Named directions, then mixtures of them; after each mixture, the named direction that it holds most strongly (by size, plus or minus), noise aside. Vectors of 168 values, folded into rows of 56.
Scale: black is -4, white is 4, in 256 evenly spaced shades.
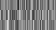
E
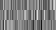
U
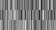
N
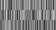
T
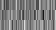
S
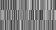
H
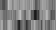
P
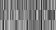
U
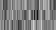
U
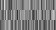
T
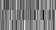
S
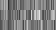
P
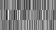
T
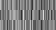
N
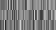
H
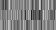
N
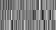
S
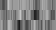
P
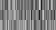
N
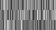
T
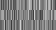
H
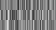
E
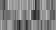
P
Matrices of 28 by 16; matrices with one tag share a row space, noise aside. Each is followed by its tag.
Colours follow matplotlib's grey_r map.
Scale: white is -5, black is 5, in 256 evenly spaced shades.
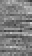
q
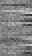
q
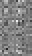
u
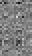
u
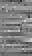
q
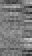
q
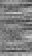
q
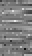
q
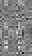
u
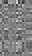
u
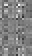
u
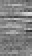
q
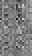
u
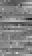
q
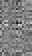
u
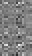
u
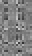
u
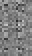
u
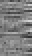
q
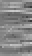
q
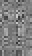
u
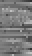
q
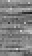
q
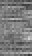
q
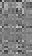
u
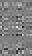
u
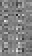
u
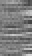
q
